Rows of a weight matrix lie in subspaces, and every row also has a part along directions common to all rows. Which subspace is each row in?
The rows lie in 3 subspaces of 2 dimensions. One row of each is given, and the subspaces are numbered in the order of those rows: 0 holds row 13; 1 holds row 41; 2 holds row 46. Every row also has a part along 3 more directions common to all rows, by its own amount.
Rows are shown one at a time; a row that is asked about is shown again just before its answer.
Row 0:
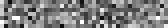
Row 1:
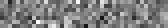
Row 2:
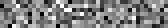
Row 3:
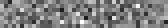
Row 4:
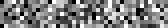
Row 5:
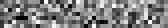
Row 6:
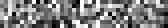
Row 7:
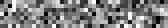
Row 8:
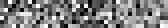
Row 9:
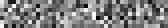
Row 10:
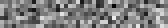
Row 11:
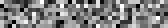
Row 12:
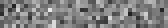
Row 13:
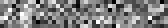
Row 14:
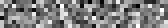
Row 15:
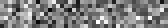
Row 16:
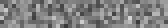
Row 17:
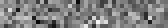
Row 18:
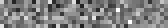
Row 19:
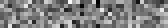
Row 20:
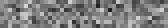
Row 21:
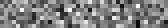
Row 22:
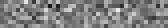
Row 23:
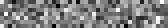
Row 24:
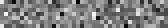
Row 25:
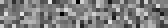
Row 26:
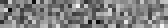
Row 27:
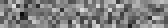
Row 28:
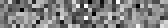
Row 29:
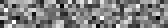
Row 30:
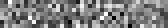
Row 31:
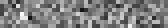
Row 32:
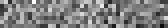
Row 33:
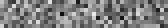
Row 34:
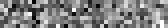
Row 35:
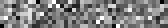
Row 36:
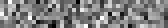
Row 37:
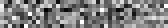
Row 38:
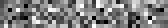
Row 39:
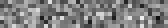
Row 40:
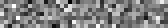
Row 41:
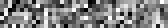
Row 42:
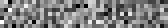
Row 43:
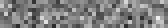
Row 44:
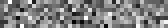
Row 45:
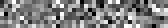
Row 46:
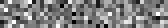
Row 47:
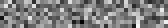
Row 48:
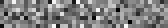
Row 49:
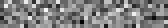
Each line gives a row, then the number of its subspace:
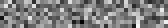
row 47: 2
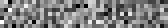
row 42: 0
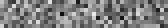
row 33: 1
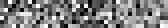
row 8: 2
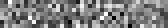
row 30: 0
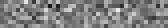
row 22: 2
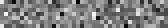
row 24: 1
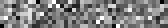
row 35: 0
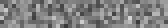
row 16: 2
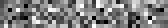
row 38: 0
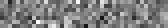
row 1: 0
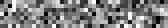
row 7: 1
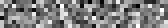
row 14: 2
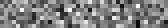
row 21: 2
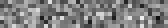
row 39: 1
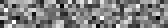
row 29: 2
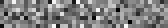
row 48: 1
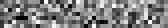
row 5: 0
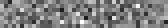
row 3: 2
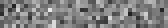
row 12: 0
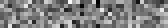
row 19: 0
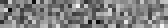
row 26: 0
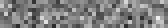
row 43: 1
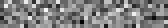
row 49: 2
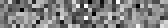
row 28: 2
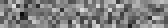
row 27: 0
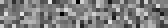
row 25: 1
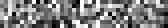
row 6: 0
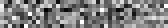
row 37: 2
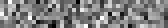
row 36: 0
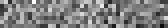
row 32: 0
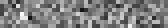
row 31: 0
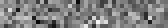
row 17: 0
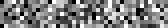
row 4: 1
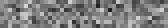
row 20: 0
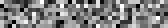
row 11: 2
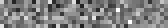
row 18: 1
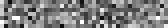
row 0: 2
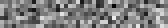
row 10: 1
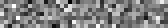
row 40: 0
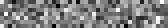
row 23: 1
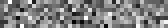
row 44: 2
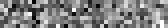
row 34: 1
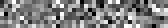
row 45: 1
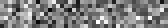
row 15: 0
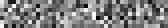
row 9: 1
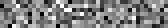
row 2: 1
